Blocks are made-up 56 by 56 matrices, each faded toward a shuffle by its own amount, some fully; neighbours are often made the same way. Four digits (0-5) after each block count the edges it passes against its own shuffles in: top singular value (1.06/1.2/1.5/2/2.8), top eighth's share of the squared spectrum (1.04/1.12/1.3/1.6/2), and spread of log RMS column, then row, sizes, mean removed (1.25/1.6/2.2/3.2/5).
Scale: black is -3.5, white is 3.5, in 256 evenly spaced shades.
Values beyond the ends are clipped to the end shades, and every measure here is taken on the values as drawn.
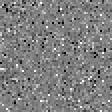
0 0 0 0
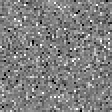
0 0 0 0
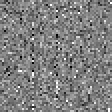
2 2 2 0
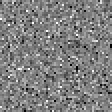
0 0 1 0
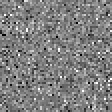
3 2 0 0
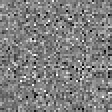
4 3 2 1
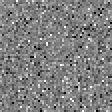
0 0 0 0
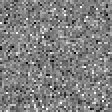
1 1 0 0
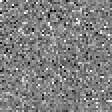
3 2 1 1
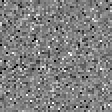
2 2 0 1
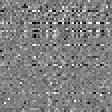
4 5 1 3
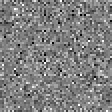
3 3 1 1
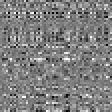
4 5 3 4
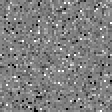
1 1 0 0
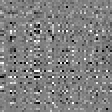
4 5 3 3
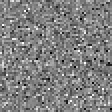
3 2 0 1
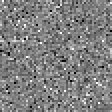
0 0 0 0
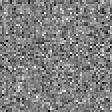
4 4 2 2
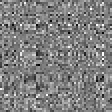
4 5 3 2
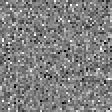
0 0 0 0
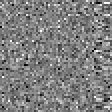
4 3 2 2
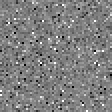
0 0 0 0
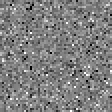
0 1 1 0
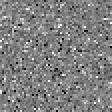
0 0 0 0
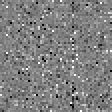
1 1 1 0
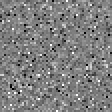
1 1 0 0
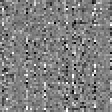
2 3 3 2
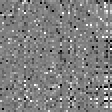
4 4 2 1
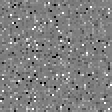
2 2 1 0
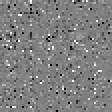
3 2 1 0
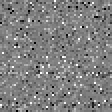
0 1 0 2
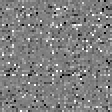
1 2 1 2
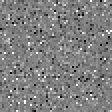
0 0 0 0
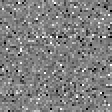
1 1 0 1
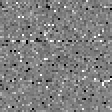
2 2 0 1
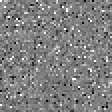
1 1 0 0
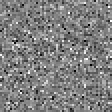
2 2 0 0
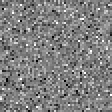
2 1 0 0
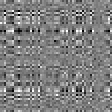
5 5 4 4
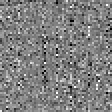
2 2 3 0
